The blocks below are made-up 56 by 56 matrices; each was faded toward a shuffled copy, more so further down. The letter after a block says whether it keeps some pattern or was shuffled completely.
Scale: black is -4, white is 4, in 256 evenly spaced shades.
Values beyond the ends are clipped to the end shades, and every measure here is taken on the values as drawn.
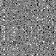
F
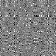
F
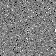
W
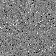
W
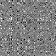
F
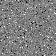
W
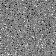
W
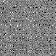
F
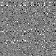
F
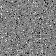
W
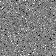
W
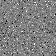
W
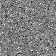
W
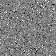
W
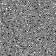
W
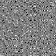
F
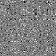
F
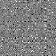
F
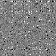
F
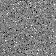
W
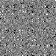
F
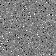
W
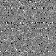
F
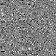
F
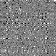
F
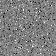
W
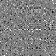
F
